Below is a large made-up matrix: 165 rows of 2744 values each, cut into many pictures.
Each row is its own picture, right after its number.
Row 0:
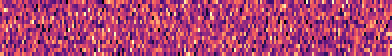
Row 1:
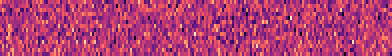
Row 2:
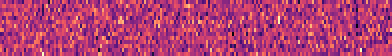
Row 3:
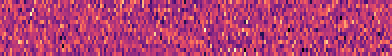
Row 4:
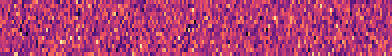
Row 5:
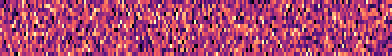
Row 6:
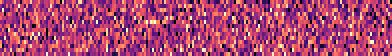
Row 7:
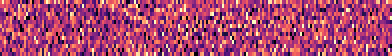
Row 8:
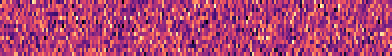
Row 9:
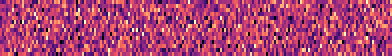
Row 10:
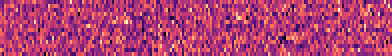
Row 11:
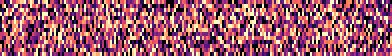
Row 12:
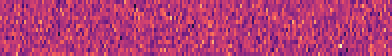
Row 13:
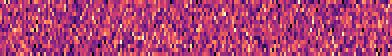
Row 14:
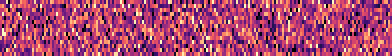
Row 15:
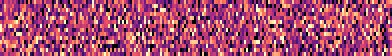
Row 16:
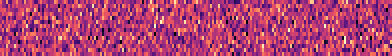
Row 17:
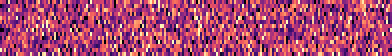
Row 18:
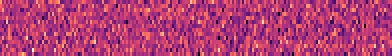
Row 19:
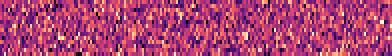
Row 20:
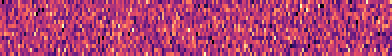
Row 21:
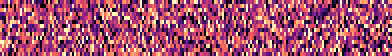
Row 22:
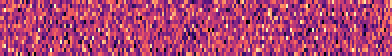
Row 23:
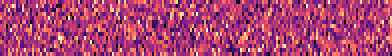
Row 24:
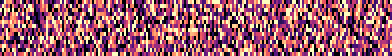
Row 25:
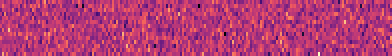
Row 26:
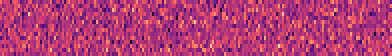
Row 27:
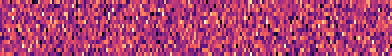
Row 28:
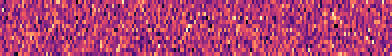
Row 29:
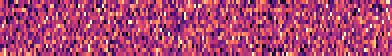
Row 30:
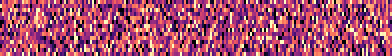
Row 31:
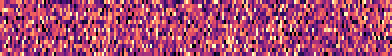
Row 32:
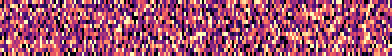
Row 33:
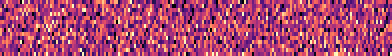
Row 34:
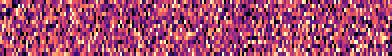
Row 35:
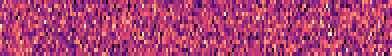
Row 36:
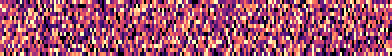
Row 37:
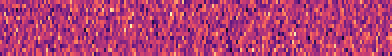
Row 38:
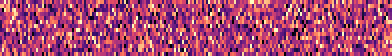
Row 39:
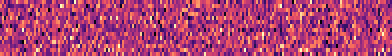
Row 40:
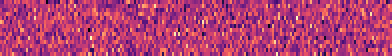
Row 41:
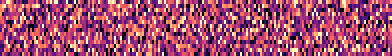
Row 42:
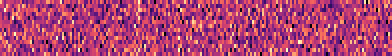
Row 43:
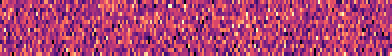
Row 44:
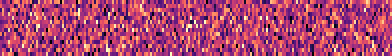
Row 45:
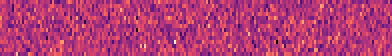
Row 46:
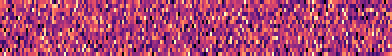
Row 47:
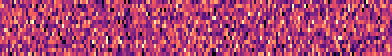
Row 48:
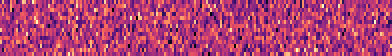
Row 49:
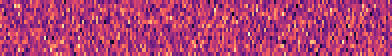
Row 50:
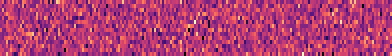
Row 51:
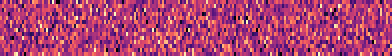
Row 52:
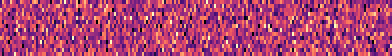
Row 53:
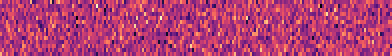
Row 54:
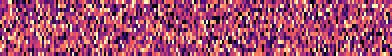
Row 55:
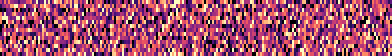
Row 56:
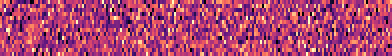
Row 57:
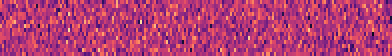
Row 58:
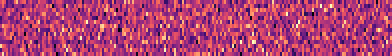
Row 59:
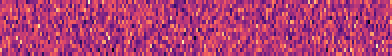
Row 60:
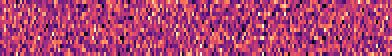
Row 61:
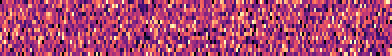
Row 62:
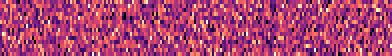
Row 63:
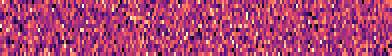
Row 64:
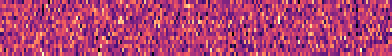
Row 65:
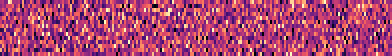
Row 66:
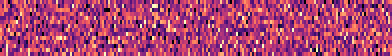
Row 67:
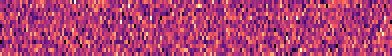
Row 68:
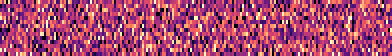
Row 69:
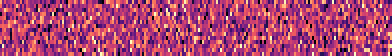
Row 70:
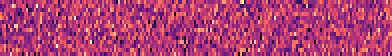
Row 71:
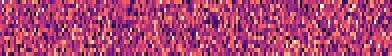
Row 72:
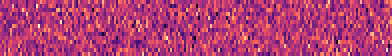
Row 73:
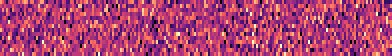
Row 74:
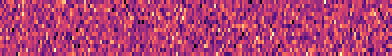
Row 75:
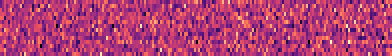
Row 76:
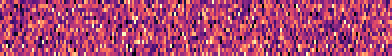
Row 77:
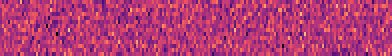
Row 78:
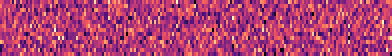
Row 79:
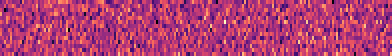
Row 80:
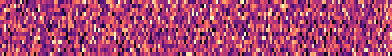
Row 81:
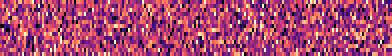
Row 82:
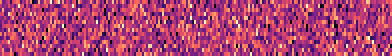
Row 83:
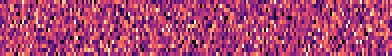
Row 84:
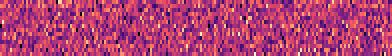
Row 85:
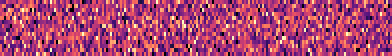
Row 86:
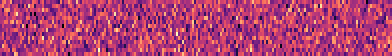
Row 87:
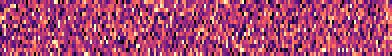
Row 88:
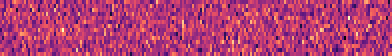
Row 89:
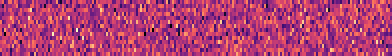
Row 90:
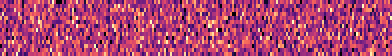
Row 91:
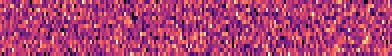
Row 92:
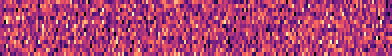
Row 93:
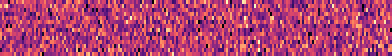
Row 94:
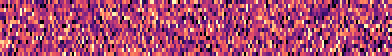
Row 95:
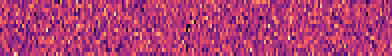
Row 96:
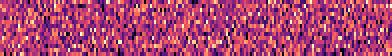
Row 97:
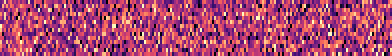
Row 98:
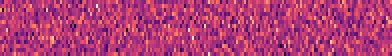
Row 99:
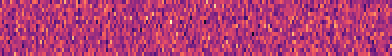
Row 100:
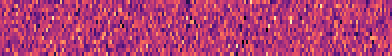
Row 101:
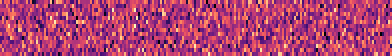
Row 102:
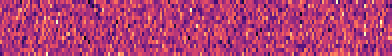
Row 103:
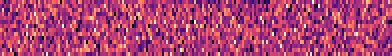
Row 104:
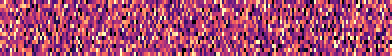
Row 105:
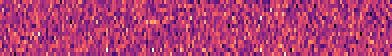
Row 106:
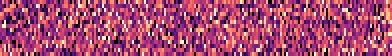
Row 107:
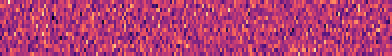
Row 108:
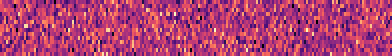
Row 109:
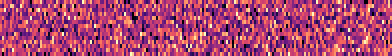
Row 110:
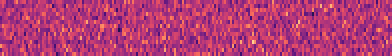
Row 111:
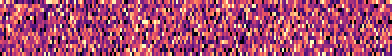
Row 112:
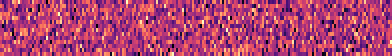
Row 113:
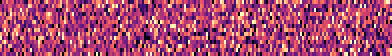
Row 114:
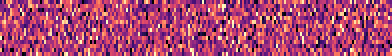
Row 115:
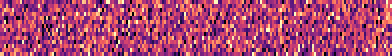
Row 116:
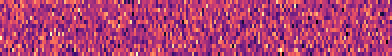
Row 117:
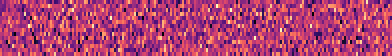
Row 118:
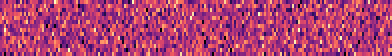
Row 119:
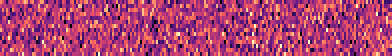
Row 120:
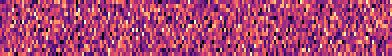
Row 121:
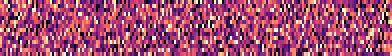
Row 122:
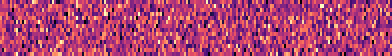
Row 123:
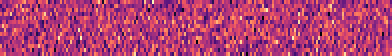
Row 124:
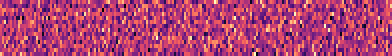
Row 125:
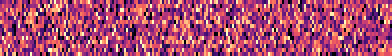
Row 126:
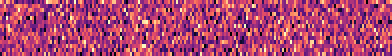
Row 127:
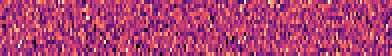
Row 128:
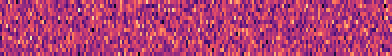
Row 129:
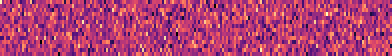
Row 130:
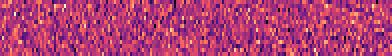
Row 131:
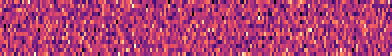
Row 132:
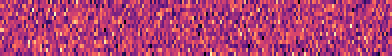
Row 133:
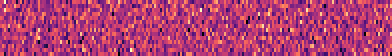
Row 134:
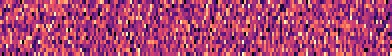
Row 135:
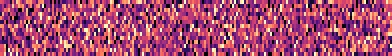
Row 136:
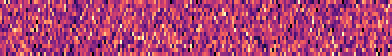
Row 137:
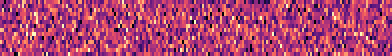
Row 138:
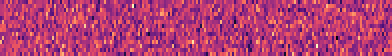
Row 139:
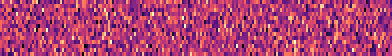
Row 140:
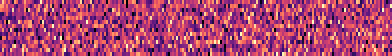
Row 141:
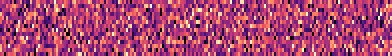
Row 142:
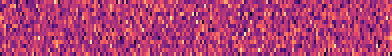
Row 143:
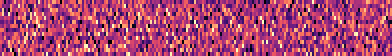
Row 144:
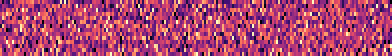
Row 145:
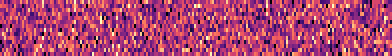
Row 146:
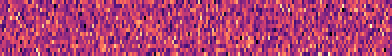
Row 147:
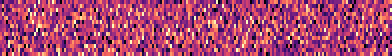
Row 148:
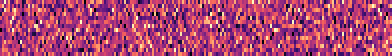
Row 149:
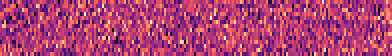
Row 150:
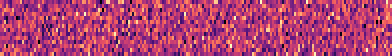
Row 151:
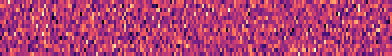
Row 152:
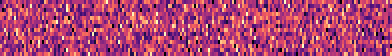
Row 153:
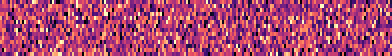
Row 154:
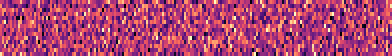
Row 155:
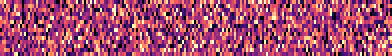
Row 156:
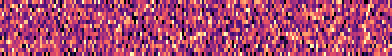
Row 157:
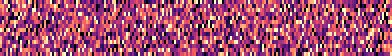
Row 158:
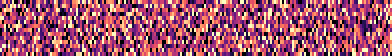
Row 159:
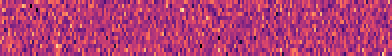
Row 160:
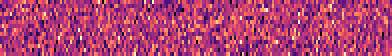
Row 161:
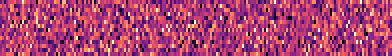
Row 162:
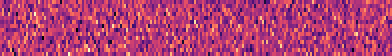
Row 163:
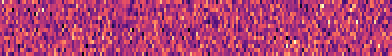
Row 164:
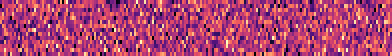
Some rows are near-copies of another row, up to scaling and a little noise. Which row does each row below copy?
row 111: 126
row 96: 36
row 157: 121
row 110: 58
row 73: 119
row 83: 161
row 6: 105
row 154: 124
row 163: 71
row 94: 21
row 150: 115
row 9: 120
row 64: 2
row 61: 113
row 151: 107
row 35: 97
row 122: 153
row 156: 32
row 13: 136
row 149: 106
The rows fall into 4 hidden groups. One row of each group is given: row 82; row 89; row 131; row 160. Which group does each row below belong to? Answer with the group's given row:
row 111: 160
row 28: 82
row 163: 82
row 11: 160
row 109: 160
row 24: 82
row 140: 160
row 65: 89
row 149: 131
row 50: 82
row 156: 160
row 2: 89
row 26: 82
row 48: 82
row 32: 160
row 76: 160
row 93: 89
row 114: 160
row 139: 82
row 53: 82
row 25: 160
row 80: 131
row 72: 131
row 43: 160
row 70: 131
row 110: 160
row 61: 160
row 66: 89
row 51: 82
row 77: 131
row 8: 82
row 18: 160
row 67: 89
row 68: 89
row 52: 82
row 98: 82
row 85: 160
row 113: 160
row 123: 160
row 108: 131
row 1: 160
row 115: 131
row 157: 89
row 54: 89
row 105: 82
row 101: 82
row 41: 160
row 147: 82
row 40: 160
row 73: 160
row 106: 131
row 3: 89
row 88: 160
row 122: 82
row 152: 160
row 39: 89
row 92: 131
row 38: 82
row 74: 82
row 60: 131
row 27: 82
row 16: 89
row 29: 131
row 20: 82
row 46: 89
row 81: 160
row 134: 131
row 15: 89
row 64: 89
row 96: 131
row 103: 82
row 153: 82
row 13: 89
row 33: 131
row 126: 160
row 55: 131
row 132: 89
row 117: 160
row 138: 89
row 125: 131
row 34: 160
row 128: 89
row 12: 82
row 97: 89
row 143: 82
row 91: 160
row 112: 160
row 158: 131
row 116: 160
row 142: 131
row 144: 160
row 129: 82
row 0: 131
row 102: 131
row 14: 89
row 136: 89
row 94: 89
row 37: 131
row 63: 160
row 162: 82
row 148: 82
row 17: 89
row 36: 131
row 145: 89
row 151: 89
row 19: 131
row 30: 82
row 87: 131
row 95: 82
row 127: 131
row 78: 131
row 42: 160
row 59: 131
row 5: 82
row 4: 82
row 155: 82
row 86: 82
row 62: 89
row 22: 131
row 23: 131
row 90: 82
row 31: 131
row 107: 89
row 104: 89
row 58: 160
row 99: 82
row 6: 82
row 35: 89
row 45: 82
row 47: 131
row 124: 131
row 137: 82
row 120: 82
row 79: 131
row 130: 89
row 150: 131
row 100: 82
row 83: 82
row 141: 131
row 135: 131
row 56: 160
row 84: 89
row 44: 82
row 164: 131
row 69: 131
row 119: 160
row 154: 131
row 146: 89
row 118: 131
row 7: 160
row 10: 160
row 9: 82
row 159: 160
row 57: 131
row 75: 160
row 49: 82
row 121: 89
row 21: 89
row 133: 131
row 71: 82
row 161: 82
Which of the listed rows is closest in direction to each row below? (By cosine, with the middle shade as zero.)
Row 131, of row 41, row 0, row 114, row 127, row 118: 127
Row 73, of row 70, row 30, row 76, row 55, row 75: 76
